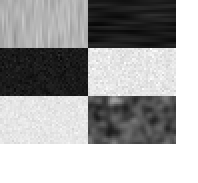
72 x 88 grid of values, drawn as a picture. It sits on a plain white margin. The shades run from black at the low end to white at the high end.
It is made of 3 by 2 panels. Panel 1,1: high, streaked downward, faint in contrast. Panel 1,2: very low, streaked across, faint in contrast. Panel 2,1: very low, fine-grained, faint in contrast. Panel 2,2: very high, fine-grained, faint in contrast. Panel 3,1: very high, fine-grained, faint in contrast. Panel 3,2: low, blotchy.
